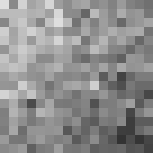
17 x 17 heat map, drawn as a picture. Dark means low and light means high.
Neither half mirrors the other. Values rise toward the top left. The bottom right is the ninth with the lowest average. The ninth with the highest average is the top left. No regular stripes run through it.
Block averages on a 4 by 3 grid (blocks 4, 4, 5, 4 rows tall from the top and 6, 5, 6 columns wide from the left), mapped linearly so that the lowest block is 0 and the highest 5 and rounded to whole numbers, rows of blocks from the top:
5 4 3 / 5 4 3 / 4 3 1 / 3 2 0
